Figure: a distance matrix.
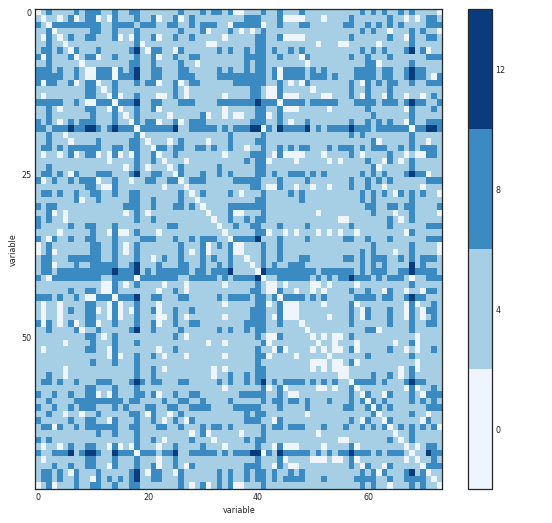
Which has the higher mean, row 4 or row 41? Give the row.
41
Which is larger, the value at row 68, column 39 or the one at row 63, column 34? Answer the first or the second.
the first
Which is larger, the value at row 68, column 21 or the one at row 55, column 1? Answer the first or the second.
the first
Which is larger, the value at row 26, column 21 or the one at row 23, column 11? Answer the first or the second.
the first
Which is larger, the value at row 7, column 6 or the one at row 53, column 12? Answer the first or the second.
the first
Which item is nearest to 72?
10
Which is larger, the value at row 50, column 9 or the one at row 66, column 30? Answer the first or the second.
the first
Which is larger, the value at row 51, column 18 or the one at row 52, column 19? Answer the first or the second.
the first
